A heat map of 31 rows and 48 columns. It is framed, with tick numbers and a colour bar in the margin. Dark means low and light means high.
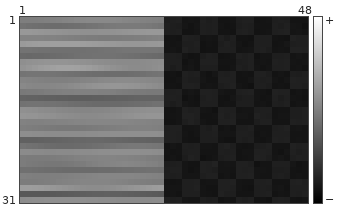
The table splits into one row of 2 panels. Panel 1,1: middling, streaked across. Panel 1,2: very low, checkered, faint in contrast.
